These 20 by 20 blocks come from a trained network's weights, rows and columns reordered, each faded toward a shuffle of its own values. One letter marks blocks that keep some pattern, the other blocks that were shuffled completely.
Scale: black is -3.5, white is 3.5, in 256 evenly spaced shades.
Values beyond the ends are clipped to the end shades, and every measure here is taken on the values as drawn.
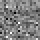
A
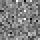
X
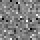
X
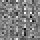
A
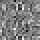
A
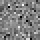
X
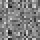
A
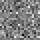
A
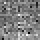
A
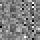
A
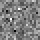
X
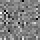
A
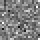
X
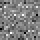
X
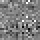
A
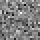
X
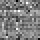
A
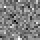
X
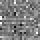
A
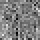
A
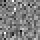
A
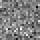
X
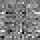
A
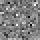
X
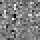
A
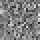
A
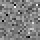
X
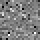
X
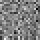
A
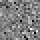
X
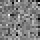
A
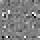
A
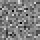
X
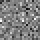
X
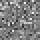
X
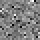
X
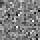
X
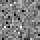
X
